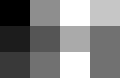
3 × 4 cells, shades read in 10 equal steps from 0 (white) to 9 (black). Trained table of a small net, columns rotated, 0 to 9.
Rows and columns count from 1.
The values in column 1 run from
7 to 9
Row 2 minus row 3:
1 1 3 0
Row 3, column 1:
7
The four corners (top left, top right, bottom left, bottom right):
9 2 7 5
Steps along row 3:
down down up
